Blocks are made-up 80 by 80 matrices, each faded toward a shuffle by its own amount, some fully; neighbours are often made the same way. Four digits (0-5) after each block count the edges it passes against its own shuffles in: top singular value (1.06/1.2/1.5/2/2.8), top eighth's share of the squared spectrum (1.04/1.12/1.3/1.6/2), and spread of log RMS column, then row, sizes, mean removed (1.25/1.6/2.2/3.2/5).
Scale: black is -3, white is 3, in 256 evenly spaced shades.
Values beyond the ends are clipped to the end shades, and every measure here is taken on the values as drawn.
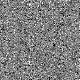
0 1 2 0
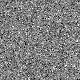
0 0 0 0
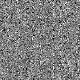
1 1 3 0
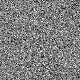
0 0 2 0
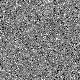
0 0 0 0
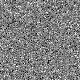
0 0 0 0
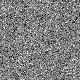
0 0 0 0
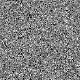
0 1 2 0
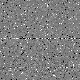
3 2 0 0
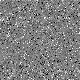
2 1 0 0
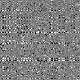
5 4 2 3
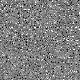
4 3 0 1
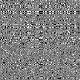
4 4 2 3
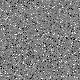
1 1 0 0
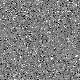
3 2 0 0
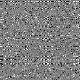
4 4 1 3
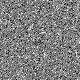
0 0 0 0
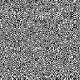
4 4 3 2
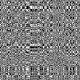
5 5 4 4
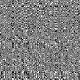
4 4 2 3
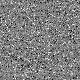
0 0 0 0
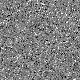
1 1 0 0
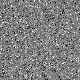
1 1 0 0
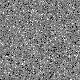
1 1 0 0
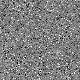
3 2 1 0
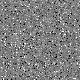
3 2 1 1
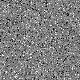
2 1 0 0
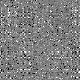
4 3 2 2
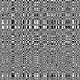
5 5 4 4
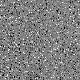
3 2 1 0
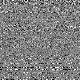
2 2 0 4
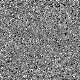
0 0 0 1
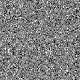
3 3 1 1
